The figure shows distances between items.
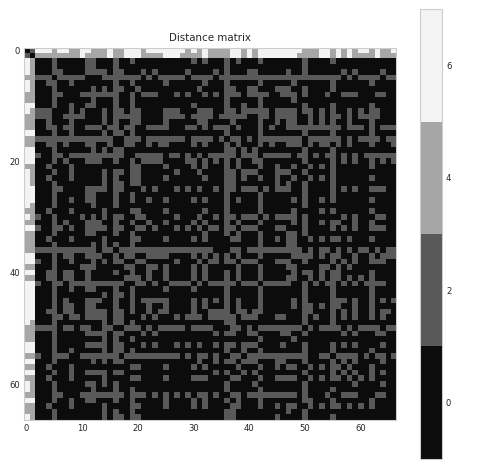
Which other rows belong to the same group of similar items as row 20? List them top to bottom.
2, 3, 4, 5, 6, 7, 8, 9, 10, 11, 12, 13, 14, 15, 16, 17, 18, 19, 21, 22, 23, 24, 25, 26, 27, 28, 29, 30, 31, 32, 33, 34, 35, 36, 37, 38, 39, 40, 41, 42, 43, 44, 45, 46, 47, 48, 49, 50, 51, 52, 53, 54, 55, 56, 57, 58, 59, 60, 61, 62, 63, 64, 65, 66
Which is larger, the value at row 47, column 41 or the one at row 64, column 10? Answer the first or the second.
the first
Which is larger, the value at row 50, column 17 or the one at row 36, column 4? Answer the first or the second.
the second
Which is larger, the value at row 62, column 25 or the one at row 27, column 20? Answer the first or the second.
the first
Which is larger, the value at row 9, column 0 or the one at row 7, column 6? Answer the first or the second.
the first
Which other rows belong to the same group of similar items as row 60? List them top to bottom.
2, 3, 4, 5, 6, 7, 8, 9, 10, 11, 12, 13, 14, 15, 16, 17, 18, 19, 20, 21, 22, 23, 24, 25, 26, 27, 28, 29, 30, 31, 32, 33, 34, 35, 36, 37, 38, 39, 40, 41, 42, 43, 44, 45, 46, 47, 48, 49, 50, 51, 52, 53, 54, 55, 56, 57, 58, 59, 61, 62, 63, 64, 65, 66
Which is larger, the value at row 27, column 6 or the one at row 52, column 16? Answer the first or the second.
the second
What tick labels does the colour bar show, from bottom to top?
0, 2, 4, 6
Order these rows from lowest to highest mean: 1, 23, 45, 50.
23, 45, 50, 1
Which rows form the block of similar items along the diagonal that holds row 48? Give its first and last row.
2 to 66
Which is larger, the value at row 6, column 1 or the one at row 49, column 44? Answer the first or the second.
the first
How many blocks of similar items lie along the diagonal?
2
